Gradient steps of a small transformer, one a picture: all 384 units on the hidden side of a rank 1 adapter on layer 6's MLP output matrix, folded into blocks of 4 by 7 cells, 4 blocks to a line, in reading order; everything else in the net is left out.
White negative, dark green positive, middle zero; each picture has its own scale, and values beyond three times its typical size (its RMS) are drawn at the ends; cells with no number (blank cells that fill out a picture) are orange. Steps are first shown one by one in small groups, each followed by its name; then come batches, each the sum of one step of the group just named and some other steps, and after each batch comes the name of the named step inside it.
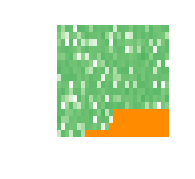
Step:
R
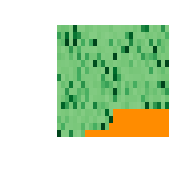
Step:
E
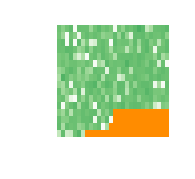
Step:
R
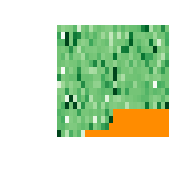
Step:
E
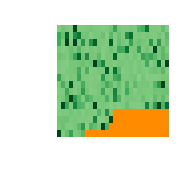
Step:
E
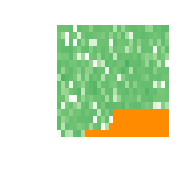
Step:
R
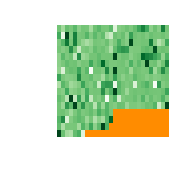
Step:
E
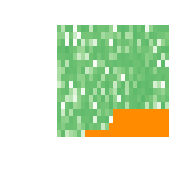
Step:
R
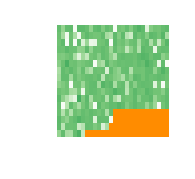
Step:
R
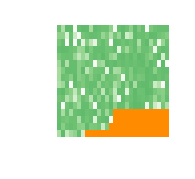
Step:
R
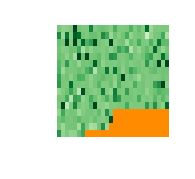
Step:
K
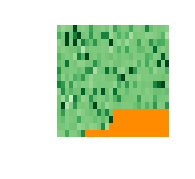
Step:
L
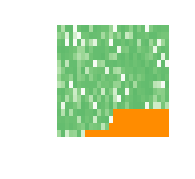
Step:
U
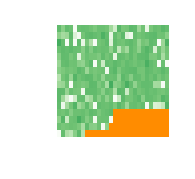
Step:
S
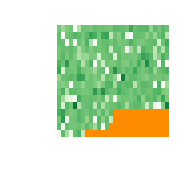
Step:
L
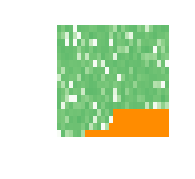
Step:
S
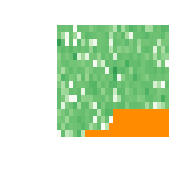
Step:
S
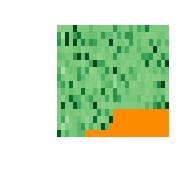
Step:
L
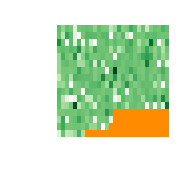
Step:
S
